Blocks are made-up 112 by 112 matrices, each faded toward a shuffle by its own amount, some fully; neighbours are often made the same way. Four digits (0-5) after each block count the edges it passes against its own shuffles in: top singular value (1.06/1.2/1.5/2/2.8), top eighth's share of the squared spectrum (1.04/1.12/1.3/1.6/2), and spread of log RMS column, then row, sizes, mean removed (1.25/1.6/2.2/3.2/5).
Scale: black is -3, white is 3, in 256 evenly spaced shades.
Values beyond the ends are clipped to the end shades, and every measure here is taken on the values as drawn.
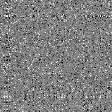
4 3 2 2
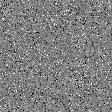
0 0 0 0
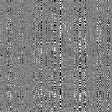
5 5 4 2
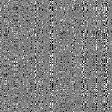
5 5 4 2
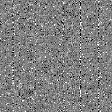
4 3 3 1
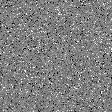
1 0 0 0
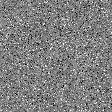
1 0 0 0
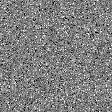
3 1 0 0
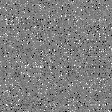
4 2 1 1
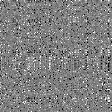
4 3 2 2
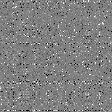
4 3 2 2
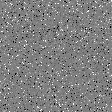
0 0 0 0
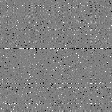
4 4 1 2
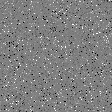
0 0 0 0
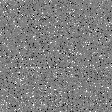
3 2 0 0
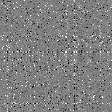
4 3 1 2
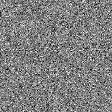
3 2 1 1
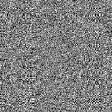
4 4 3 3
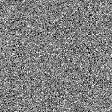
3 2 1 1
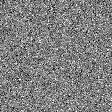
0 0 0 0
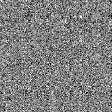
4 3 2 2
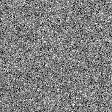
2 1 0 0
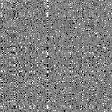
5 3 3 2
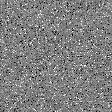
3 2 0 0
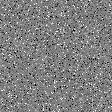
2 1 0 0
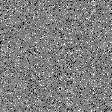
3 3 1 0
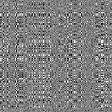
5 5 4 4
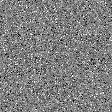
0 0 0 1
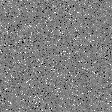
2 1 0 0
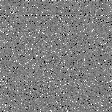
3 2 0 1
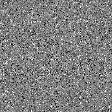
1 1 2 2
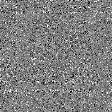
1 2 2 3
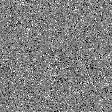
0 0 1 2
